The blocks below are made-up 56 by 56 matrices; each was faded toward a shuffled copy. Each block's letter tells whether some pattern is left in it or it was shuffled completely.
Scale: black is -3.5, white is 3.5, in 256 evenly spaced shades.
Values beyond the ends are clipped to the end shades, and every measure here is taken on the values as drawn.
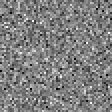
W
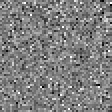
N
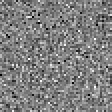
W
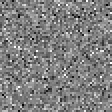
W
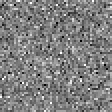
W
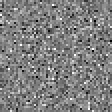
N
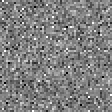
N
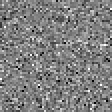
N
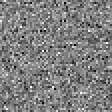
W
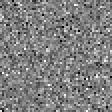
W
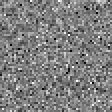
N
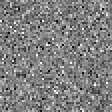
N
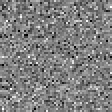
N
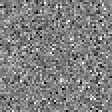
N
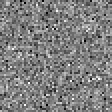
W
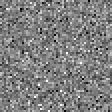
W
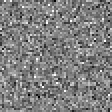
N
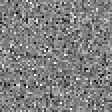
N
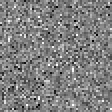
N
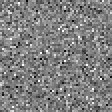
W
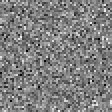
W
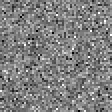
W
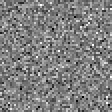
W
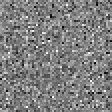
N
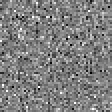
N
